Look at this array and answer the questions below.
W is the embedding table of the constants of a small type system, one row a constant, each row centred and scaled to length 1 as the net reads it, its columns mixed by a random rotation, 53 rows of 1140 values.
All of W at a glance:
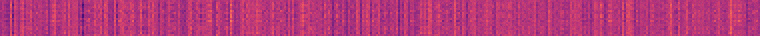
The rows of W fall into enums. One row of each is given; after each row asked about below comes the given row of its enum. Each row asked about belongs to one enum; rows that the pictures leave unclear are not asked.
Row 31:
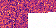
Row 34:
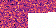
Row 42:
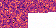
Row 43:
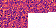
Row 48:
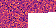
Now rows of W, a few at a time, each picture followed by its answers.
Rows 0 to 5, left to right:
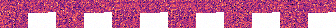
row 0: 31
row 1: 42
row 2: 43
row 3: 43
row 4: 48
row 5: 34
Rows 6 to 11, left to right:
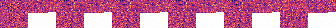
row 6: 48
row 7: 34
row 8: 34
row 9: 34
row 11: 43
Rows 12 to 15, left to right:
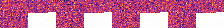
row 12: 43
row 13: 34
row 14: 48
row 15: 31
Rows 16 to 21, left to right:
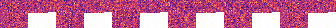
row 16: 48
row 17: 31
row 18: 43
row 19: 42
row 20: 42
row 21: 48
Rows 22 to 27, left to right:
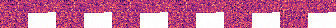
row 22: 34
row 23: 34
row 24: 34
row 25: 34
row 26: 48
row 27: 43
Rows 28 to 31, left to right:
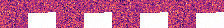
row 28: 31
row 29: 48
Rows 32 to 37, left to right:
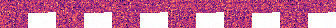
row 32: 31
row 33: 42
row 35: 43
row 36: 43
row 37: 34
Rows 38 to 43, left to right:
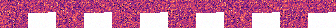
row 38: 31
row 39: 42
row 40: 48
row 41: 43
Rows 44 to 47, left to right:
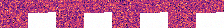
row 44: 42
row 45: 43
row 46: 34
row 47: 48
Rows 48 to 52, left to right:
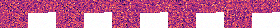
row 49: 48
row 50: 34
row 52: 43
